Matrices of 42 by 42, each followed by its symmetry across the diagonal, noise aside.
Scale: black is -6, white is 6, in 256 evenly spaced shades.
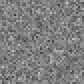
symmetric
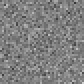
symmetric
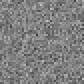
neither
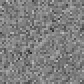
symmetric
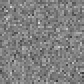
neither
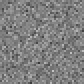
symmetric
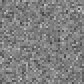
neither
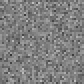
neither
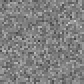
neither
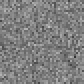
neither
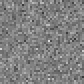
neither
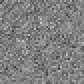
symmetric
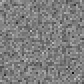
symmetric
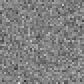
neither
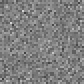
symmetric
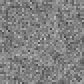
symmetric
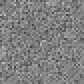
symmetric
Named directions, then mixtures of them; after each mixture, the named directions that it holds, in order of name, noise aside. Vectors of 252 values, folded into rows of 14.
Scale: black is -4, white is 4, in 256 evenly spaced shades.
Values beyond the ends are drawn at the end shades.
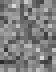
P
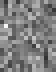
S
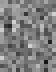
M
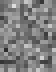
P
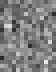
M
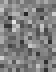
M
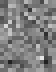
P, S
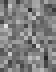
S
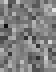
S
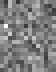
S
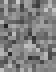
P, S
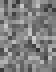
P, S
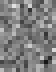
M, P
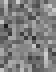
S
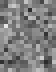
P, S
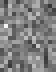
S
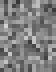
P, S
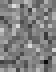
M, P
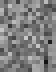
M, S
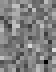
M, P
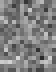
P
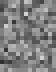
M, P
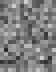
P
